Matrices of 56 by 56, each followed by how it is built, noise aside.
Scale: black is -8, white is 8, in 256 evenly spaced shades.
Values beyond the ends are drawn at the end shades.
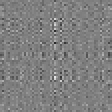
low rank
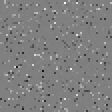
sparse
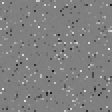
sparse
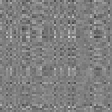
low rank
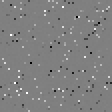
sparse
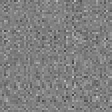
low rank
